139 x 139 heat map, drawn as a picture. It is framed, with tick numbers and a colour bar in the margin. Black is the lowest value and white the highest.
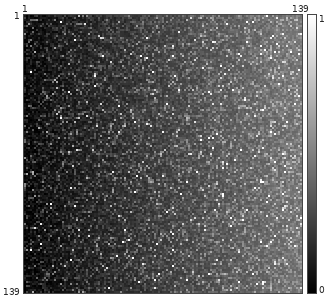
Grain: fine. Odd rows or columns: none. Slope: up to the right. Average level on the scale: 30%. Stripes: none.
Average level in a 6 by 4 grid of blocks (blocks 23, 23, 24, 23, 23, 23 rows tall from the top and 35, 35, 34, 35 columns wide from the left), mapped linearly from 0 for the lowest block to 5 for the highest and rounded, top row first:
0235 | 0235 | 0235 | 0235 | 0235 | 0235
